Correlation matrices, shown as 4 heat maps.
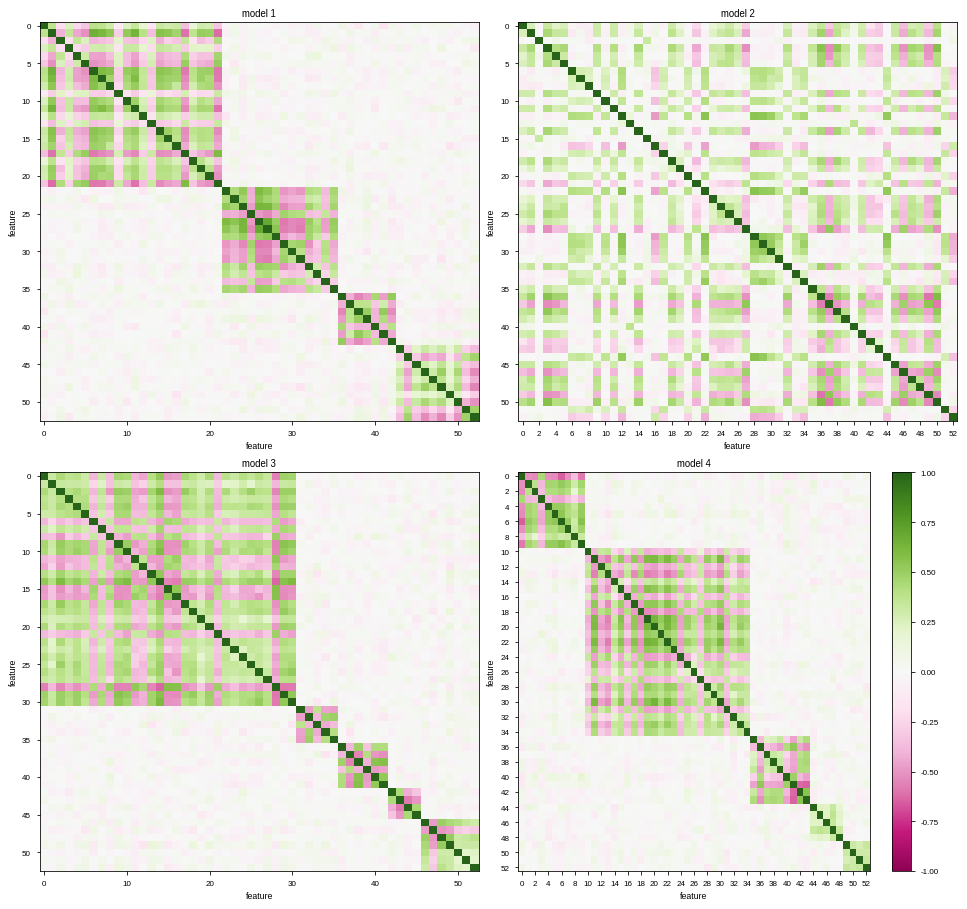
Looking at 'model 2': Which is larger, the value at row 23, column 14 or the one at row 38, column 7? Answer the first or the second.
the first
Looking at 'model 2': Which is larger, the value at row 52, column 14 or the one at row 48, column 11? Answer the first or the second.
the second
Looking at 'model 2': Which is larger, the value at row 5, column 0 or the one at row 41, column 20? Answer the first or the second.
the first
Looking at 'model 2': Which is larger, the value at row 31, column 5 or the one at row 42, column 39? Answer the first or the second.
the first
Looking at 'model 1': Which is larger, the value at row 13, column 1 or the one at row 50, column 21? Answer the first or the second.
the second
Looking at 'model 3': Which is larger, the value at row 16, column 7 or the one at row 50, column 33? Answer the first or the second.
the second
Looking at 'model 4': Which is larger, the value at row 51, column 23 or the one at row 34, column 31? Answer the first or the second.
the first
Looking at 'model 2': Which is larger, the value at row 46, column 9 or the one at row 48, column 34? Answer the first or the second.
the second
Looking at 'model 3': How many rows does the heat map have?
53
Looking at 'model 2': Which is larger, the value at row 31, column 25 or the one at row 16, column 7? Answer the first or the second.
the first
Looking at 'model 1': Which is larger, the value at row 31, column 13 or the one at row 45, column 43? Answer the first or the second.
the second
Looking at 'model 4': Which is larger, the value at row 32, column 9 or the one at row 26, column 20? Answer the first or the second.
the second
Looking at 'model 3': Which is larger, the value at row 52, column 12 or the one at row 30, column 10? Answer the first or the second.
the second
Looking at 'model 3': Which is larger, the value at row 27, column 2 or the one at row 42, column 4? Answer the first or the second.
the first
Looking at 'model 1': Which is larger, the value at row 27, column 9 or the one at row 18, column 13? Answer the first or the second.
the first
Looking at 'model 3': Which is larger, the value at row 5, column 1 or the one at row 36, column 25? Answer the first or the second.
the first
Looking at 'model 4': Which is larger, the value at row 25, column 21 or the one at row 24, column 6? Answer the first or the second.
the first
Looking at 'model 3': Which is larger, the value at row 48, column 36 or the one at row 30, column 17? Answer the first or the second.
the second
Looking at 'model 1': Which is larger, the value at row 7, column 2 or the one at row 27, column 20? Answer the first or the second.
the second
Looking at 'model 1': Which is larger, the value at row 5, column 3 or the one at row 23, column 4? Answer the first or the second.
the second
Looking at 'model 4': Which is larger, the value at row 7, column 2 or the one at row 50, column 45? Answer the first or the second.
the first
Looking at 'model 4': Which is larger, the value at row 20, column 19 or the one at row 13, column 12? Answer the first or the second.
the first
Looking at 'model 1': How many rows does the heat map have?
53
